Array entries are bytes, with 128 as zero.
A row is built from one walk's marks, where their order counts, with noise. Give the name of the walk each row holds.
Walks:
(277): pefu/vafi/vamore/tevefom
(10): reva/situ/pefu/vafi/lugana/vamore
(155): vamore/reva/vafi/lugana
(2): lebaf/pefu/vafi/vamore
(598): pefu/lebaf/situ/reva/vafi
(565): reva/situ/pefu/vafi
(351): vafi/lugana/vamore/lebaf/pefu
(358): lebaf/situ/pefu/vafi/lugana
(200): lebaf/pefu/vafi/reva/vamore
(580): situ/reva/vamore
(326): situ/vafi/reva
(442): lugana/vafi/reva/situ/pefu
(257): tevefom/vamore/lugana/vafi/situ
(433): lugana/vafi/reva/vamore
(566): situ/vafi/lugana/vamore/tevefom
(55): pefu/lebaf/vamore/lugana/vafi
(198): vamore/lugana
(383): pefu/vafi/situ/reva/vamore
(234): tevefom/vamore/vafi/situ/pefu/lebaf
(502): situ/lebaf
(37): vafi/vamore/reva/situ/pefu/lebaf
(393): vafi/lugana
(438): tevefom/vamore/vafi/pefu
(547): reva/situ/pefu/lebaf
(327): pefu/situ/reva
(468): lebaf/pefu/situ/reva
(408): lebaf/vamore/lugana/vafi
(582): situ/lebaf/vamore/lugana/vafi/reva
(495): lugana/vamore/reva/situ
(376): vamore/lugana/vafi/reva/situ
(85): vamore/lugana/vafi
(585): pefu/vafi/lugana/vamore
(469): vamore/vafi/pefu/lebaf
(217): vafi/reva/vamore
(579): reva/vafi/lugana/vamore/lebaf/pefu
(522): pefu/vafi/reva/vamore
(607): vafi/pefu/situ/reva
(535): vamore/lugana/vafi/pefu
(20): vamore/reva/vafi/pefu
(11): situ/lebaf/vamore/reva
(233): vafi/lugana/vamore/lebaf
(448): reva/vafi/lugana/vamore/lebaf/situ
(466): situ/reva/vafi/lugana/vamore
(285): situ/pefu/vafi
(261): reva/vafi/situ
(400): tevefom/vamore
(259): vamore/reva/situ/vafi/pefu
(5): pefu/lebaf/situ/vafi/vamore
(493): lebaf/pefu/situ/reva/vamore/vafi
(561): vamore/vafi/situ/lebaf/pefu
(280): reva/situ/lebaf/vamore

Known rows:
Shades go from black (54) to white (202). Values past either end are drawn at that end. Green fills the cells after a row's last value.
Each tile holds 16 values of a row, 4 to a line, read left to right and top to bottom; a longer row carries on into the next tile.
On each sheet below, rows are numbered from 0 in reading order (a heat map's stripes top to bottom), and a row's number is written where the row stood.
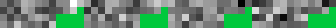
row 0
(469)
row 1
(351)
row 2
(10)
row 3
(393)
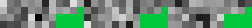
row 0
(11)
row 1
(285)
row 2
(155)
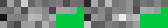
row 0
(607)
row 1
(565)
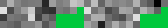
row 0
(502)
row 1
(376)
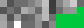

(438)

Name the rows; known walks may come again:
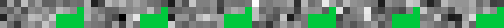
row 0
(607)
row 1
(433)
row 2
(565)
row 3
(280)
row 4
(502)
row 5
(155)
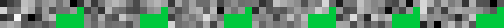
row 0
(393)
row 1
(351)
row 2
(285)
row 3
(20)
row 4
(358)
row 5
(495)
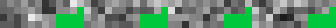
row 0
(547)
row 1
(233)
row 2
(448)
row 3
(408)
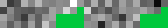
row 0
(200)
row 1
(376)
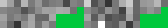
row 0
(383)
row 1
(277)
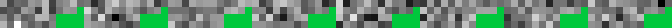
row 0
(438)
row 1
(85)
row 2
(493)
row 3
(585)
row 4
(198)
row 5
(326)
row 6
(327)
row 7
(10)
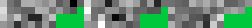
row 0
(466)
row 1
(566)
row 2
(582)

